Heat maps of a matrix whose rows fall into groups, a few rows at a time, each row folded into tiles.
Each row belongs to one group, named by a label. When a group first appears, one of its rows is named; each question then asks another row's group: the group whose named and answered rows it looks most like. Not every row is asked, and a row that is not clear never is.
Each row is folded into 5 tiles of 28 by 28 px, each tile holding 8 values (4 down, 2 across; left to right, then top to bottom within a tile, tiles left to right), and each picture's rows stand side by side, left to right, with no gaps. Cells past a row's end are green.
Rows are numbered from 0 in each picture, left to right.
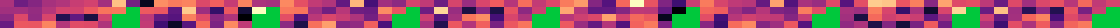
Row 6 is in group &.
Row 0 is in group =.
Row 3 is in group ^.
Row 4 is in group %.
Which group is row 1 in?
&
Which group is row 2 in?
^
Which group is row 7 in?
^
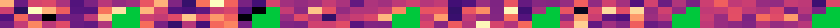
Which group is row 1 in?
%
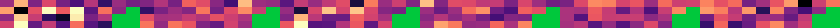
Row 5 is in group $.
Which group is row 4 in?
&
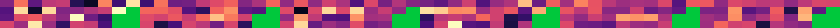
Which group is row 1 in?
%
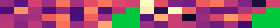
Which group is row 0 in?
^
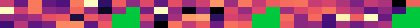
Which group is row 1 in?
^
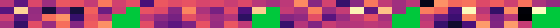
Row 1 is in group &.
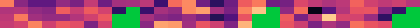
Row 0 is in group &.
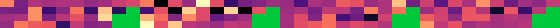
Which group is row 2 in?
=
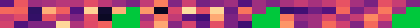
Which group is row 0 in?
&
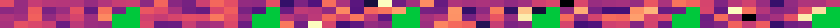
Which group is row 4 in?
%
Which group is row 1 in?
%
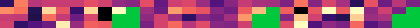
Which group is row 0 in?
&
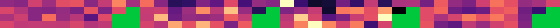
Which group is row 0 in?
=
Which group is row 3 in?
%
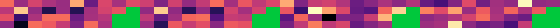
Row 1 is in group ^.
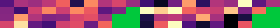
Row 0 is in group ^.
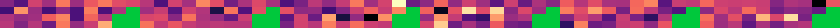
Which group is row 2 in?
=
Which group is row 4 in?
$
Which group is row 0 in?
^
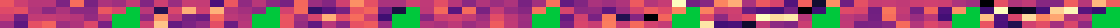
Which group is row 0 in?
^
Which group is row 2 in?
%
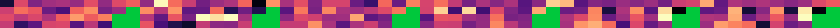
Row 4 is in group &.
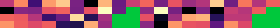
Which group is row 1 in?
^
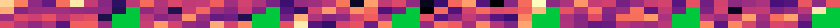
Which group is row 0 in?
%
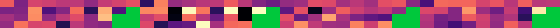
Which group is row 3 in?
&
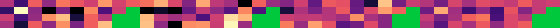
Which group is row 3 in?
^
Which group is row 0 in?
^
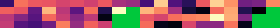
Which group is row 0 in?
&
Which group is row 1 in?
%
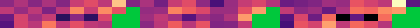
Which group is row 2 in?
=
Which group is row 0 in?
=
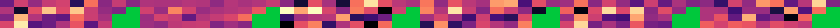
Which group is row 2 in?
$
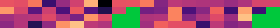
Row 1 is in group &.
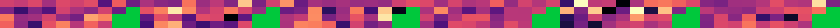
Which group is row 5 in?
=
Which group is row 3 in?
^
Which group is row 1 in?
$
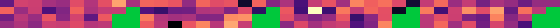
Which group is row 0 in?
=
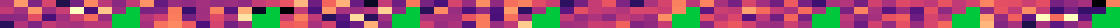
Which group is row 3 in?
^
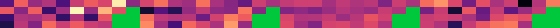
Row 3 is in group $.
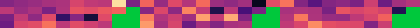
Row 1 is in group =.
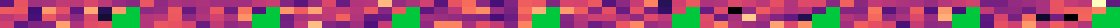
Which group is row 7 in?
=
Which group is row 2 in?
$
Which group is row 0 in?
&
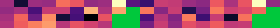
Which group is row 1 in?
=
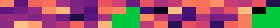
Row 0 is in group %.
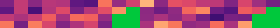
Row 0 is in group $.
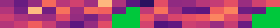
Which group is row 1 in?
%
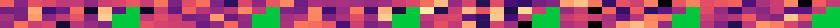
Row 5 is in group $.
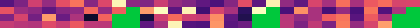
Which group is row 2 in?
^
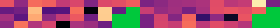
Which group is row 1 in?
=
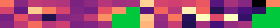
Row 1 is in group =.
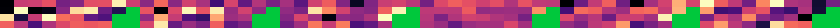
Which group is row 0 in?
%
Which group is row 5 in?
%
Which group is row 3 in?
&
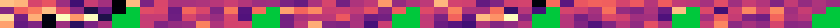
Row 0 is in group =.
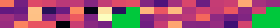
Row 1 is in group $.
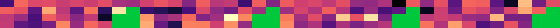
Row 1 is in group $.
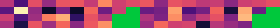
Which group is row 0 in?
^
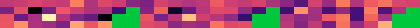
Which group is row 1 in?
%
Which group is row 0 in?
%
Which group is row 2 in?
^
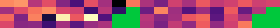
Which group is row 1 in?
^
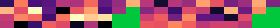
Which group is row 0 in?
%
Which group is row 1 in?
=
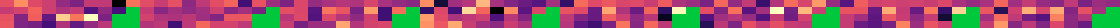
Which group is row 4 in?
&
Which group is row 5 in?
=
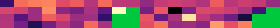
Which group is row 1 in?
%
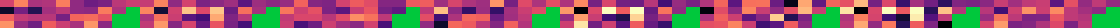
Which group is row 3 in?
^
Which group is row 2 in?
%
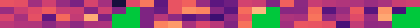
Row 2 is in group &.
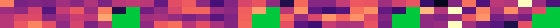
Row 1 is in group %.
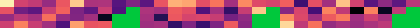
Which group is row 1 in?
&
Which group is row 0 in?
%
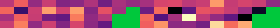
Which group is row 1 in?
%
